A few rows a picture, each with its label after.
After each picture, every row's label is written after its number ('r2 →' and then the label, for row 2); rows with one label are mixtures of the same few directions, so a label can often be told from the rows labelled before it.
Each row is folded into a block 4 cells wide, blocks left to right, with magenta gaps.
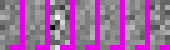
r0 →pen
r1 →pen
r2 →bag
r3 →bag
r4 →bag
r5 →bag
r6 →pen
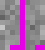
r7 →pen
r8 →bag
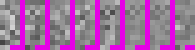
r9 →bag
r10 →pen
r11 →bag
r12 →bag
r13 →pen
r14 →pen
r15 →pen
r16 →pen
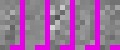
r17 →pen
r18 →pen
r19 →bag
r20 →bag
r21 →pen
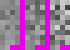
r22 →pen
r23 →pen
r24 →pen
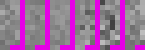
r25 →bag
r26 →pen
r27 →bag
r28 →pen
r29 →bag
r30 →bag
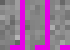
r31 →bag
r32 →pen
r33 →pen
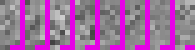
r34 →bag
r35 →bag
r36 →bag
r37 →bag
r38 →bag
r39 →bag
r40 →pen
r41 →pen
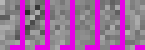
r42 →bag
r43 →bag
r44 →pen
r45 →bag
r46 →pen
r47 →bag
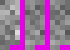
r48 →bag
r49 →bag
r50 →bag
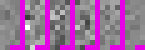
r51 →bag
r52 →pen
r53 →pen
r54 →bag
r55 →pen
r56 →bag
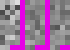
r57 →pen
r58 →bag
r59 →pen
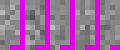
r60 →bag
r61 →bag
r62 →pen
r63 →pen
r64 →bag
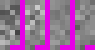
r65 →bag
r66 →bag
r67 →bag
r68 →pen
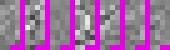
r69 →bag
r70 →bag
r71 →bag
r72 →bag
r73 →bag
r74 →bag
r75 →bag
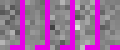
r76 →bag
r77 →bag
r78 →pen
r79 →pen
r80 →bag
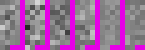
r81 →bag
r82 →pen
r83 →bag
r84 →bag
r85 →pen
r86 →pen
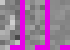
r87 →bag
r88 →pen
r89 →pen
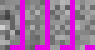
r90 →bag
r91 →pen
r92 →pen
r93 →pen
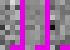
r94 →pen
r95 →pen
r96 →pen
